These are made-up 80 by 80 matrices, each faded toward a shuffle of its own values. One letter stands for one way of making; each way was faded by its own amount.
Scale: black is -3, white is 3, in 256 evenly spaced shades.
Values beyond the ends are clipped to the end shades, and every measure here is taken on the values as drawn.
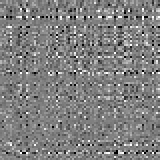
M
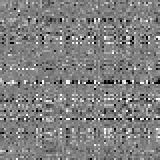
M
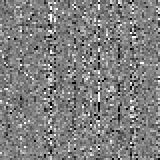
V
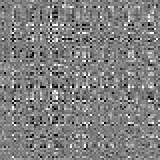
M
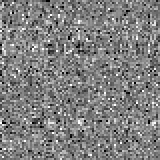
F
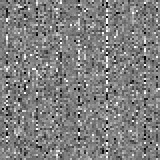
V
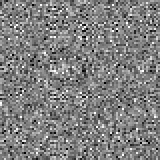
F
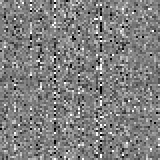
V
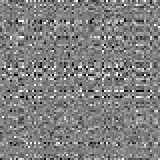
M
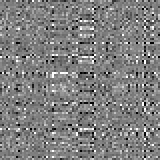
M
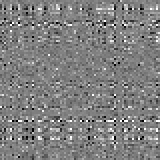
M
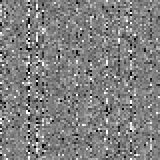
V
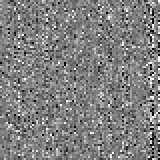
V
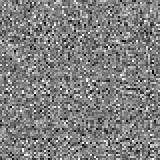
F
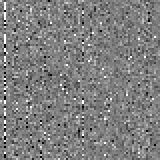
V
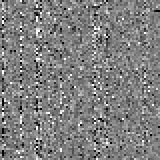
V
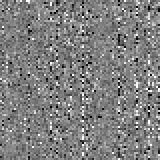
V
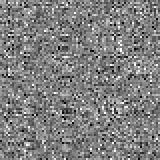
F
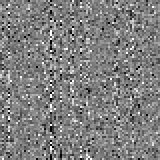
V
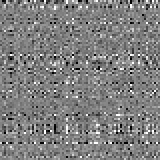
M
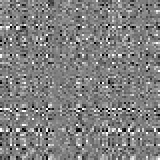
M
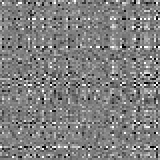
M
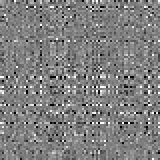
M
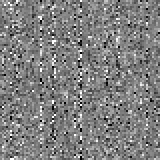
V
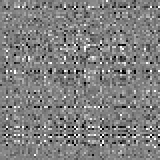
M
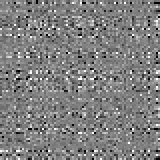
M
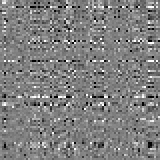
M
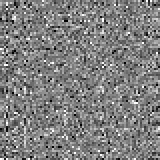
F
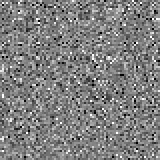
F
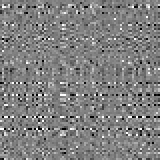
M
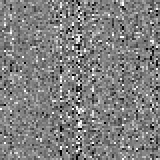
V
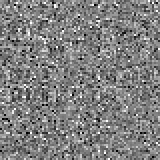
F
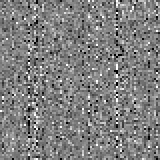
V
